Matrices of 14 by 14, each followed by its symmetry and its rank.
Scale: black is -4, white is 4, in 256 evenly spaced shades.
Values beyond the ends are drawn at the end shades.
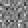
neither, rank three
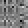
neither, rank three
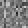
neither, rank three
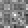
symmetric, rank three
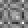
symmetric, rank two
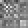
symmetric, rank three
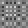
symmetric, rank one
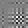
symmetric, rank one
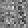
neither, rank three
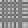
symmetric, rank one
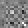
symmetric, rank three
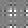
symmetric, rank one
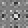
symmetric, rank two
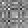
symmetric, rank three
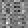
neither, rank three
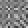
symmetric, rank two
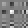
symmetric, rank one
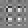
symmetric, rank one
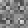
symmetric, rank two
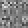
neither, rank three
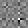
symmetric, rank two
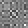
symmetric, rank three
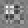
symmetric, rank two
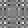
symmetric, rank one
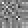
symmetric, rank three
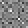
symmetric, rank three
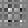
symmetric, rank one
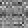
neither, rank three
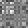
symmetric, rank two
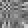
symmetric, rank two
